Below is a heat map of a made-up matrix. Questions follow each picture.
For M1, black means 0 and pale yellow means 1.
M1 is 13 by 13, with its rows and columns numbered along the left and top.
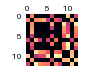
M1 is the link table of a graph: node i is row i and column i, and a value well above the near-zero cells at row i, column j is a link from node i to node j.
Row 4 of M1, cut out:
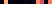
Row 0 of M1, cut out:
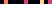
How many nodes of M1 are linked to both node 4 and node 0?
3
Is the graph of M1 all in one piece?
yes
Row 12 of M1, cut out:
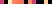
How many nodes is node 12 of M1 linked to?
8
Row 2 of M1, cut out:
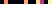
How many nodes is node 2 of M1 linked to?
5
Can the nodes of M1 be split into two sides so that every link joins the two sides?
yes
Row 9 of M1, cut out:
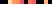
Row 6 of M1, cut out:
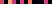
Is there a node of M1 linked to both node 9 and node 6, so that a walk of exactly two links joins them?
yes
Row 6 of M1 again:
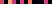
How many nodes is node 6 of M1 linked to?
6
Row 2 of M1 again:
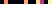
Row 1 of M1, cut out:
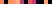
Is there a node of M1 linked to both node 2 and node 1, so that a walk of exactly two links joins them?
no
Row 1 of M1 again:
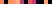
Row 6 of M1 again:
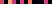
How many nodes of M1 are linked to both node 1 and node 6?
6
